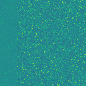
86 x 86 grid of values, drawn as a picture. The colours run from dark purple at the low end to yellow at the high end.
The grain is fine, like static. The values are skewed, with a long tail toward high values. On average the colour sits 50% of the way up the scale. There are no regular stripes. A vertical seam about 20% of the way across splits the table, and the left part is calmer. Neither half mirrors the other.
